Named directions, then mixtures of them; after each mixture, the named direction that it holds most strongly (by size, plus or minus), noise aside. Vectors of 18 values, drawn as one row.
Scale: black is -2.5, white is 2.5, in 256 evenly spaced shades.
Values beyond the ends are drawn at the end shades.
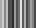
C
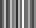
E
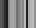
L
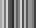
C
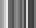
L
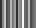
E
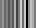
C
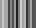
C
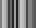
C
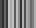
C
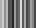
C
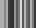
C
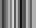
C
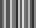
E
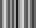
E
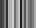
C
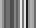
C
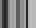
L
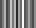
E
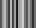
E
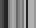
L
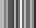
C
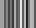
C
